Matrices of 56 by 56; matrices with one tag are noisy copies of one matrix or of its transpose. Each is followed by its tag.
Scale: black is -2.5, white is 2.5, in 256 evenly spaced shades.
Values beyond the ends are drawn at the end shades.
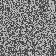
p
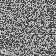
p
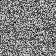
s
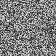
s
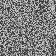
p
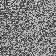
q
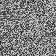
q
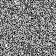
s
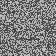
s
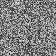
s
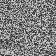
p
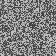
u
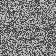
s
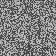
s
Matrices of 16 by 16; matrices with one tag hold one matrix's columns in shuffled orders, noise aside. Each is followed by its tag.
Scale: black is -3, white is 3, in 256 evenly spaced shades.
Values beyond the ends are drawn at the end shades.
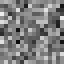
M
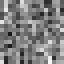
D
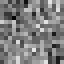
D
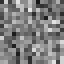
D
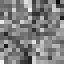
D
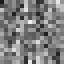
D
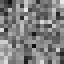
D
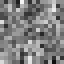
D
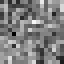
D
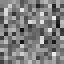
M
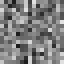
D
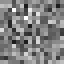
M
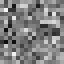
M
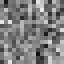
D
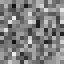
M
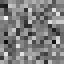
M
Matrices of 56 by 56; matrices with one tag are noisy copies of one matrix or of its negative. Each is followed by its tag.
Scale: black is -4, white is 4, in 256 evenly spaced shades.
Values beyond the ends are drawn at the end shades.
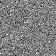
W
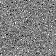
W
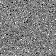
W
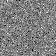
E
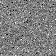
W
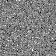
E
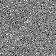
W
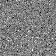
E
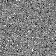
E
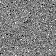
W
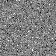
E
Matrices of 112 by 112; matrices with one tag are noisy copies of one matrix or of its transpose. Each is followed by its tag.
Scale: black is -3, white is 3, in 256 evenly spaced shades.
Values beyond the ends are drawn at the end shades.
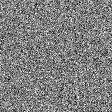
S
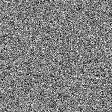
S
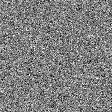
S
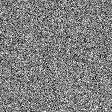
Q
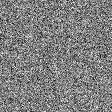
Q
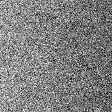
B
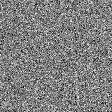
S
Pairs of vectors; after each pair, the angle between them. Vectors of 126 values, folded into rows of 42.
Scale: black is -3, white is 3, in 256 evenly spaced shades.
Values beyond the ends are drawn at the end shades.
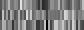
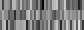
partly aligned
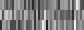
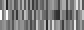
partly aligned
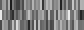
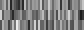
nearly parallel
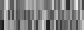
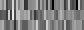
partly opposed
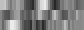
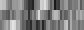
nearly parallel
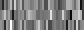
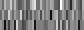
orthogonal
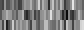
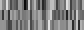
orthogonal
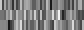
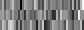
partly opposed
